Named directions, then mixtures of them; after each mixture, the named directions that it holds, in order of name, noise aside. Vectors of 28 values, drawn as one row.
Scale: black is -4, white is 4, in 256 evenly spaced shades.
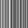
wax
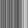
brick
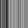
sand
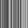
brick, sand, wax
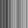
brick, sand, wax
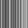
brick, sand, wax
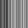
sand, wax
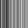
sand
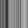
brick, sand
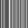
sand, wax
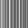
wax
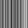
brick, wax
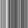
sand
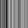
sand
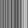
brick, wax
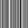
sand, wax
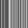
sand, wax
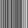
brick, wax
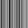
brick, sand, wax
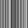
brick, wax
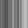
brick, sand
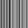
wax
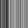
sand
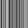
brick, sand, wax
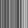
brick, sand, wax
